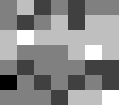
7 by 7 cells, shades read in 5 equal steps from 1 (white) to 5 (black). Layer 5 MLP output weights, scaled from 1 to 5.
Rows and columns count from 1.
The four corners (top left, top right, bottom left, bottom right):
3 3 3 1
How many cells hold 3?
19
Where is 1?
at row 3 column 2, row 4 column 6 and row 7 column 7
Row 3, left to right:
2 1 2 2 2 2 2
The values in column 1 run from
2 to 5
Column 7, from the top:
3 2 2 2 4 4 1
